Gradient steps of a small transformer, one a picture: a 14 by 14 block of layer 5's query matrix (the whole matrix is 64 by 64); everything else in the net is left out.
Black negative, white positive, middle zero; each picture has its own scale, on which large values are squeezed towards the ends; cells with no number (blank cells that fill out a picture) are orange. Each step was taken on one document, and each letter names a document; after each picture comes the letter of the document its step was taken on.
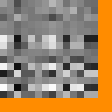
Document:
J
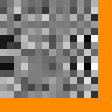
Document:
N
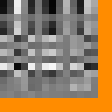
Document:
J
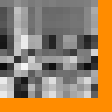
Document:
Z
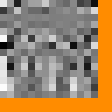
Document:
N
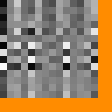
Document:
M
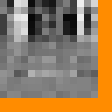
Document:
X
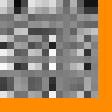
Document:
J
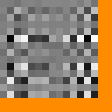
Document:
N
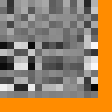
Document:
N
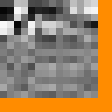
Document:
J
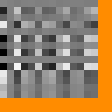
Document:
M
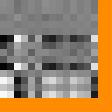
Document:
Z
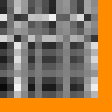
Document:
J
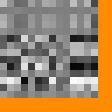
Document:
N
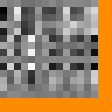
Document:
M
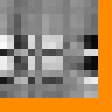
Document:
Z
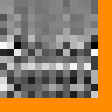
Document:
Z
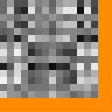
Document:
X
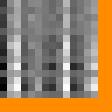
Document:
M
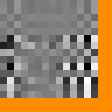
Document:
N
